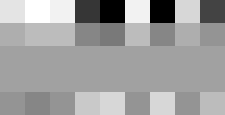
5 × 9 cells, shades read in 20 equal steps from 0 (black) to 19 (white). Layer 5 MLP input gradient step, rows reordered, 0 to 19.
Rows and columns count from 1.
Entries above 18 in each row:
1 0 0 0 0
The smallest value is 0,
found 2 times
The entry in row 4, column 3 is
12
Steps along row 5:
down up up up down up down up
